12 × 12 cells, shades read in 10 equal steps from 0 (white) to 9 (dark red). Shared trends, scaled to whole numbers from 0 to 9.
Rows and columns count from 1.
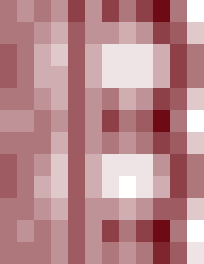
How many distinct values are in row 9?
7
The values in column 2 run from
4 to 5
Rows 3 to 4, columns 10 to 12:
3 7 5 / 3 7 5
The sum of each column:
63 57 50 37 73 44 48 35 46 75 73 29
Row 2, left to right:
5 5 4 3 6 4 4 3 4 7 6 2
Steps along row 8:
down down down up down down same same up up down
